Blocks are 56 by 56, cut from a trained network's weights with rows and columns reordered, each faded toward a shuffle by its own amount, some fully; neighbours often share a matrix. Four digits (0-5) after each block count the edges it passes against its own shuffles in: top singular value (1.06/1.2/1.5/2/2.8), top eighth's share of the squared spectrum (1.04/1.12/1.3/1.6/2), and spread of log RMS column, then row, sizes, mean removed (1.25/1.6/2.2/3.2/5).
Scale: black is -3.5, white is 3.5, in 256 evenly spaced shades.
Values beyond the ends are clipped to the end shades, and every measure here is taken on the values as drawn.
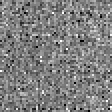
2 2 0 2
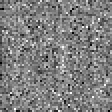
1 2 0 1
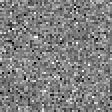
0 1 0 0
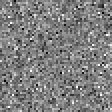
0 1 0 0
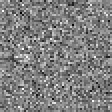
2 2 0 1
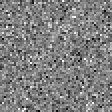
0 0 0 0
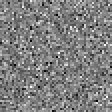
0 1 0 0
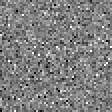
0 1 0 0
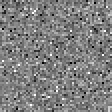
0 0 0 0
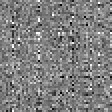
3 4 3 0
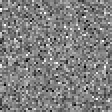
1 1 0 0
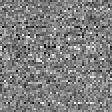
2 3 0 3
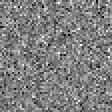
1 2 0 1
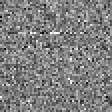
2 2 0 2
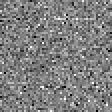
1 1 0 1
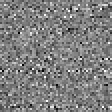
2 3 0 3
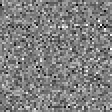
1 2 0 2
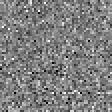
1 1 0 1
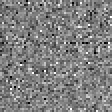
1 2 0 1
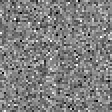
0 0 0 0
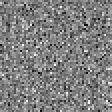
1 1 1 0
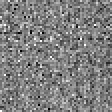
2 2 0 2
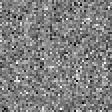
1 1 0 1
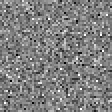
0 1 0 0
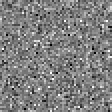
0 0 0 0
